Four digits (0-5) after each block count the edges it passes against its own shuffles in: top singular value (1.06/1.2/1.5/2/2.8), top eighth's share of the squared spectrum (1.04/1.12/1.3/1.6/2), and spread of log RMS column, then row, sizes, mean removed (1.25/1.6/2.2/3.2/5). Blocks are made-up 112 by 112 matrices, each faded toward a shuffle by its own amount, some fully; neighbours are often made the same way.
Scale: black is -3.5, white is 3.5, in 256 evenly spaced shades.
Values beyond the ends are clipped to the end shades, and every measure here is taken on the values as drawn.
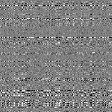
5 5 3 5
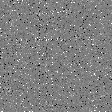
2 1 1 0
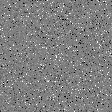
0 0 0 0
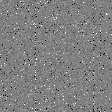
2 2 1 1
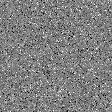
0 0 0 0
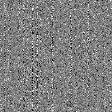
2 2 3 0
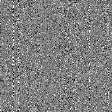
2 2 3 0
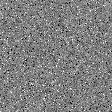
0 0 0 0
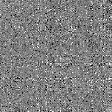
4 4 3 2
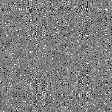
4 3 2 2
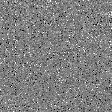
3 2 1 0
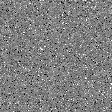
2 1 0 0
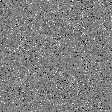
0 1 0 0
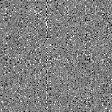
4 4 3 2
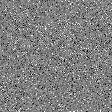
2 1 0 0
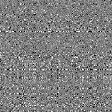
4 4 2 3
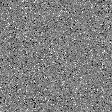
0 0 1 0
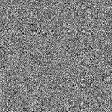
4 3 2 2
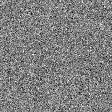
2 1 0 0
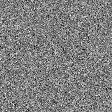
2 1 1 0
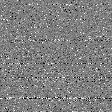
2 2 0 3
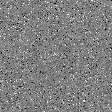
0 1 0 1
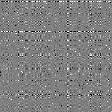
5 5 3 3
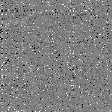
4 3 1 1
